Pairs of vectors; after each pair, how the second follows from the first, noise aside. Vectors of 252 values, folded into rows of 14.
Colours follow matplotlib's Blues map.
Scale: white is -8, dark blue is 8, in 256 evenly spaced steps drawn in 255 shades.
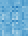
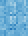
reversed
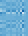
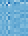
wrapped around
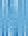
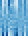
scaled up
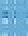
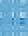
reversed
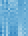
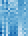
scaled up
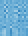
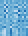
scaled up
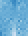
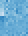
wrapped around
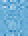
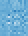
wrapped around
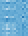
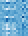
scaled up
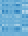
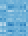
reversed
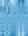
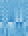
wrapped around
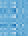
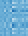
reversed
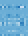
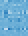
reversed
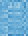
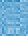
reversed
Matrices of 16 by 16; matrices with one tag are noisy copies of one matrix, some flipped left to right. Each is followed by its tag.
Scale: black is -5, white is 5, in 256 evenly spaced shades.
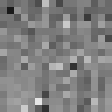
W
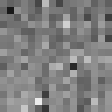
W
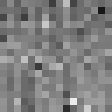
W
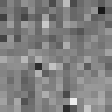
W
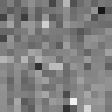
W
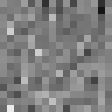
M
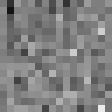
M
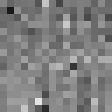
W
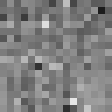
W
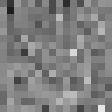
M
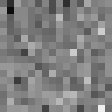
M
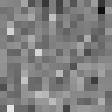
M
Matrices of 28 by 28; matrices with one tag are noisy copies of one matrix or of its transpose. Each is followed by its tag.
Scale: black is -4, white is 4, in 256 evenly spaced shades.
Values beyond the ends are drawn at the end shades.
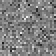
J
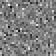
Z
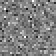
Z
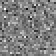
Z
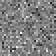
J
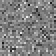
J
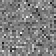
J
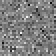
J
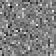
Z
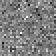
J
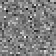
Z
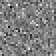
Z
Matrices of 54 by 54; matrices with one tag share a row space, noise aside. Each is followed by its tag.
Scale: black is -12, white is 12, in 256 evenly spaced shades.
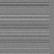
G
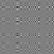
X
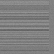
G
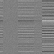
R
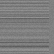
G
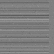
G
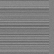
G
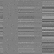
R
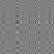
X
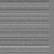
G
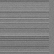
G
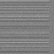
G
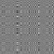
X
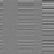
R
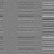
R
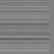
G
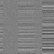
R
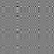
X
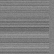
G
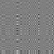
X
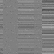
R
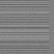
G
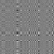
X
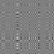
X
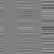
R
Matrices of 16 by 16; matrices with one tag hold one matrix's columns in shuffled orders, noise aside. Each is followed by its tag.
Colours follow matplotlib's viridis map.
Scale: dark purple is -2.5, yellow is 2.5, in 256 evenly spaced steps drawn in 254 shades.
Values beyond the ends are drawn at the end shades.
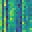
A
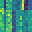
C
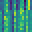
C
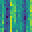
A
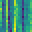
A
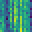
A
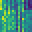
C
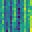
A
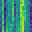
A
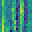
A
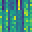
C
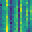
A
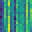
A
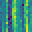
A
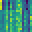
C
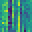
A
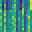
C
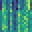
C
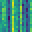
A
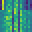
C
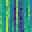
A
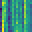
A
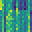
C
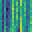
A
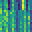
C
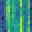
A
